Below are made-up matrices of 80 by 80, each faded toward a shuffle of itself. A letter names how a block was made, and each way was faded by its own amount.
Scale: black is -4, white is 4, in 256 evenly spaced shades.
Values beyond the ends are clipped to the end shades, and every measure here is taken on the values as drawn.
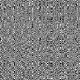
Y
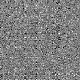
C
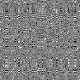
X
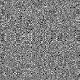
C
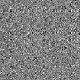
C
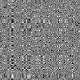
X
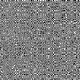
X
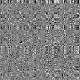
X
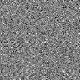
C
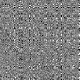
Y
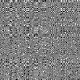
X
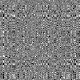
X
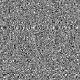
C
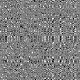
X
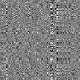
Y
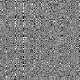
Y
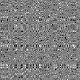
X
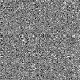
C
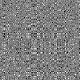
X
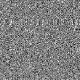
C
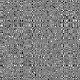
X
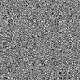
C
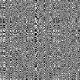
Y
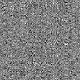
C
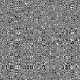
X
